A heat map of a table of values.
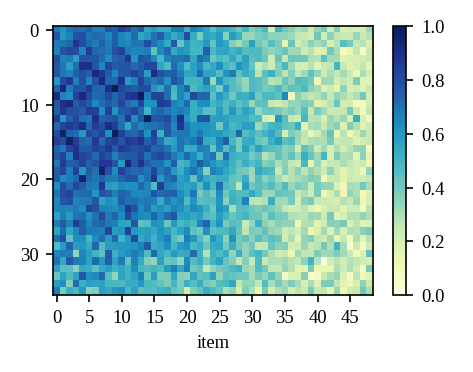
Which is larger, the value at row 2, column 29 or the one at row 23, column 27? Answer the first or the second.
the second
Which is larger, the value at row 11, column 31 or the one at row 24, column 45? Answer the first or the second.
the first
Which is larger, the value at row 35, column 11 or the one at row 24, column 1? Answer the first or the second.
the second
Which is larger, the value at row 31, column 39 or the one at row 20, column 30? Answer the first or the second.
the first
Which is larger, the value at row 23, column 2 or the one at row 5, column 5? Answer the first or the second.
the second
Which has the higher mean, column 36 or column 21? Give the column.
21
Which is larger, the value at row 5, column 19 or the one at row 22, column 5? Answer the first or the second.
the second
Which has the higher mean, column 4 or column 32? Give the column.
4
